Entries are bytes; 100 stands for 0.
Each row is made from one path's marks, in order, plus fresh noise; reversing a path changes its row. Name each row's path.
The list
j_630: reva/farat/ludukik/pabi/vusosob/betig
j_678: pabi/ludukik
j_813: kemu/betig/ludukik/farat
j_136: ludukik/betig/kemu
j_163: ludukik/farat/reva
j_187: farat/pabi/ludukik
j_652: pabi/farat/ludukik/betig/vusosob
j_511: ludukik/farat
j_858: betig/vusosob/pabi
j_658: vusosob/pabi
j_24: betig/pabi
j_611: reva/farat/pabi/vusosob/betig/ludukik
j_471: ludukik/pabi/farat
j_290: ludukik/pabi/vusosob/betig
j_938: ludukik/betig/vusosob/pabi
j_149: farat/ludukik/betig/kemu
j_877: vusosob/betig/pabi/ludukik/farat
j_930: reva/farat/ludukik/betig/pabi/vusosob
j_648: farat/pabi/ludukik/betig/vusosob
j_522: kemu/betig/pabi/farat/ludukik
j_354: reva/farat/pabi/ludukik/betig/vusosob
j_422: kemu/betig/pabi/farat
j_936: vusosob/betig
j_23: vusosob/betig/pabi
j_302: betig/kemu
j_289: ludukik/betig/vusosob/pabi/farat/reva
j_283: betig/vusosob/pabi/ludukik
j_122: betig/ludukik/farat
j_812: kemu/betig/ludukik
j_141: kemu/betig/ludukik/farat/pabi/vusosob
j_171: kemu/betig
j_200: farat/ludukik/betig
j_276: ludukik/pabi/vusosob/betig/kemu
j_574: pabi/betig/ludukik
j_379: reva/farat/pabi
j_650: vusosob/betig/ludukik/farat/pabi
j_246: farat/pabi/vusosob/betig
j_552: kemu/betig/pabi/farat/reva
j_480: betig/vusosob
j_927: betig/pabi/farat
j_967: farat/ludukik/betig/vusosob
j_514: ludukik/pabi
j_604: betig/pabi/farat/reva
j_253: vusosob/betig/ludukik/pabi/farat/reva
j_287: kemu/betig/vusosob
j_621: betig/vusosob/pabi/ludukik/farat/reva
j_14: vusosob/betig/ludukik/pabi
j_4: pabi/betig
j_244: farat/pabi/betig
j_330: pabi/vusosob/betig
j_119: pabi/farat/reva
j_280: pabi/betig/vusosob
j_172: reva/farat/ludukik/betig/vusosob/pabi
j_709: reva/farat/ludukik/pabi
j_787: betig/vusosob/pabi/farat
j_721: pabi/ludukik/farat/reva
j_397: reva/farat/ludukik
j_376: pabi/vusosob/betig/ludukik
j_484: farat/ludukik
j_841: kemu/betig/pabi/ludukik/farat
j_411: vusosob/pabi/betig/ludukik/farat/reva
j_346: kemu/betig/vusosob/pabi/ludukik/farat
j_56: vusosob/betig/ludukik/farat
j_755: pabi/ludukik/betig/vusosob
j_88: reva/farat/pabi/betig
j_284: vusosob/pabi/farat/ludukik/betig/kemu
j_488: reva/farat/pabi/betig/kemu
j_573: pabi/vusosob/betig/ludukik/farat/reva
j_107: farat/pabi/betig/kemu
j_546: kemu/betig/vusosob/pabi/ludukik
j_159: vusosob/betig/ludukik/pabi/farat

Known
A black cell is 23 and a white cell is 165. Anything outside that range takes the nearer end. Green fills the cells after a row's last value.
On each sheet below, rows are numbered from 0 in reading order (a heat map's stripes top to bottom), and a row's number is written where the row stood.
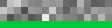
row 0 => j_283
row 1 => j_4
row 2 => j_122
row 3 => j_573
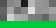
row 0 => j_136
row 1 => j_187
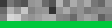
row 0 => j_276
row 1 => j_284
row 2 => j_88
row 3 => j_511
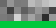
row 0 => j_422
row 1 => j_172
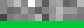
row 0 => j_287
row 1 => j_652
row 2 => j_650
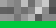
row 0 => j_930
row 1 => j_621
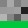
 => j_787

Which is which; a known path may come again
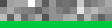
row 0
j_877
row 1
j_652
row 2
j_14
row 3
j_936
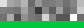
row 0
j_967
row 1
j_422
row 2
j_574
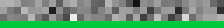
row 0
j_755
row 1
j_787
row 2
j_841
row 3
j_122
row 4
j_119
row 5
j_171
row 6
j_812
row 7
j_284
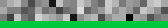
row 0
j_346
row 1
j_136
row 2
j_709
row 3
j_630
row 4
j_379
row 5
j_283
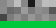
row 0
j_287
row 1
j_24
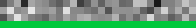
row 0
j_107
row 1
j_187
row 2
j_488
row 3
j_927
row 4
j_56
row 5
j_471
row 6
j_280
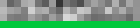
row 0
j_650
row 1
j_246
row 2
j_276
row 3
j_678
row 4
j_88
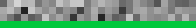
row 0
j_858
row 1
j_244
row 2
j_172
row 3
j_480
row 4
j_813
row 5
j_330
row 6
j_573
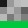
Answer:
j_23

